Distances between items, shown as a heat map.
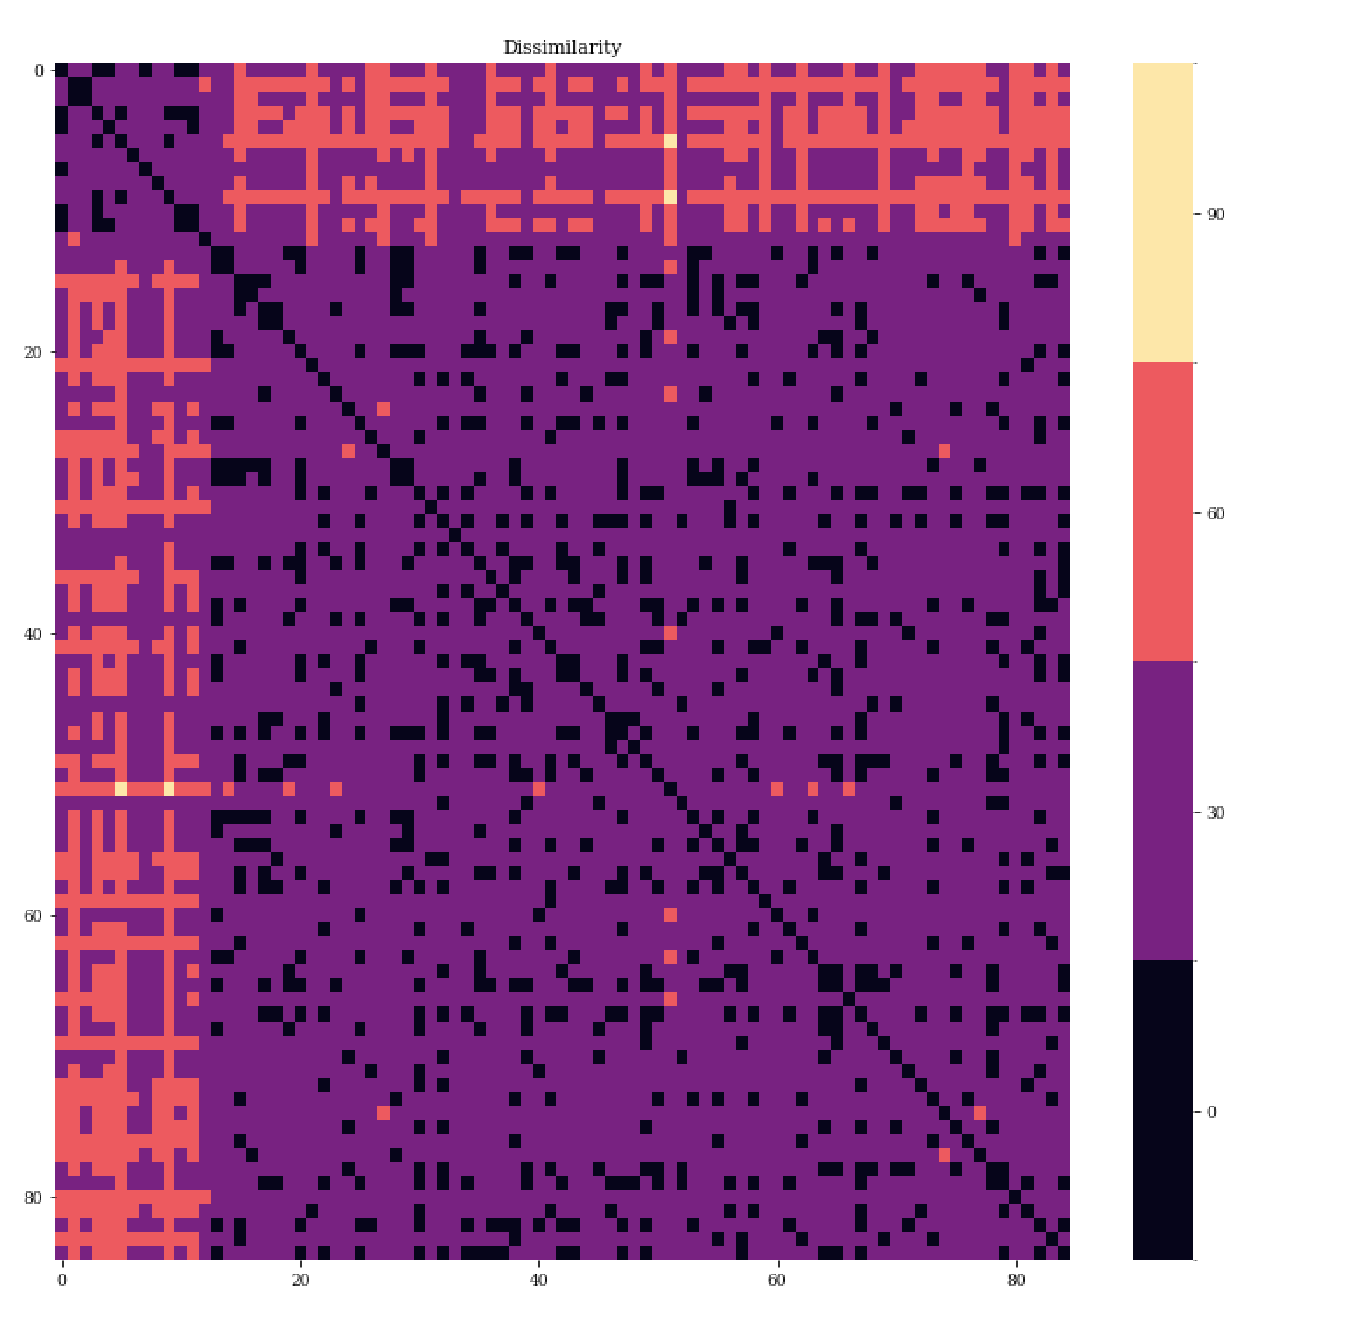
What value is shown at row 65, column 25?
30
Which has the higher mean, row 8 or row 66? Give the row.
8
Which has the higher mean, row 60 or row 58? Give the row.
60
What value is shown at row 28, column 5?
60
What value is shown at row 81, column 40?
30
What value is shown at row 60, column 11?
30
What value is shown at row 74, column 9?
60
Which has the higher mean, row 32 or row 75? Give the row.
75
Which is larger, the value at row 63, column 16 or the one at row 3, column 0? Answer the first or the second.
the first
